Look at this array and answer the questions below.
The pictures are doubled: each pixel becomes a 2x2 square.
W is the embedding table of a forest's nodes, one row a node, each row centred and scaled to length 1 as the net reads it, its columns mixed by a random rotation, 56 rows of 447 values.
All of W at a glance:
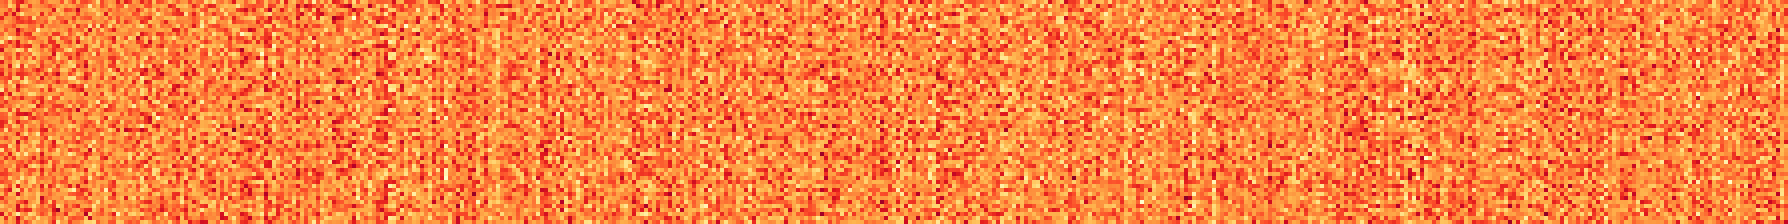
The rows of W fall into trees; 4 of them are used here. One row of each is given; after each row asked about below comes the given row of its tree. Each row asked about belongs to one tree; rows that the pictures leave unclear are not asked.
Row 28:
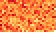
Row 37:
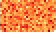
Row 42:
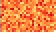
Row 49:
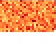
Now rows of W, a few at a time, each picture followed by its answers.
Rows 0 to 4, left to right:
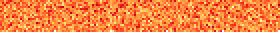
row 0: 28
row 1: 42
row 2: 37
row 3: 42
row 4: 28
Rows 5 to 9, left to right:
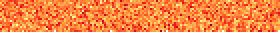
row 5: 28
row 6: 42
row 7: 37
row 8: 28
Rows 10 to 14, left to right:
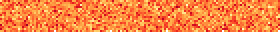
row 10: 37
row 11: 28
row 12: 49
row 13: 37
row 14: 37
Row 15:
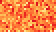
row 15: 49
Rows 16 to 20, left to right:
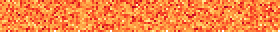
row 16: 49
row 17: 28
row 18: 28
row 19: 49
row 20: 42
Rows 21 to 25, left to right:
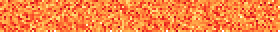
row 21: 37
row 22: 37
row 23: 49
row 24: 28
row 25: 42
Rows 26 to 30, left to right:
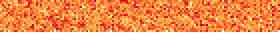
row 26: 49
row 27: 37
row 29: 42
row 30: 28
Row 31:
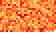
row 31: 49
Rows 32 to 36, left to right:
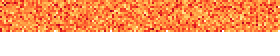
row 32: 28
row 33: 37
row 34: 28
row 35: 37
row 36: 42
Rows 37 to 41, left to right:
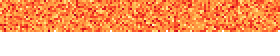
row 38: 49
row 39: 42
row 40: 28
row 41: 37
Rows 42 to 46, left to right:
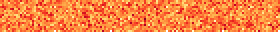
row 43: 42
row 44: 42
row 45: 49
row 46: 37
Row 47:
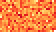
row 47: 49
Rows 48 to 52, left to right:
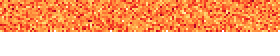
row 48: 37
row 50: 28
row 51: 37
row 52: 28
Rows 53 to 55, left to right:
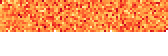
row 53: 49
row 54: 37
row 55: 37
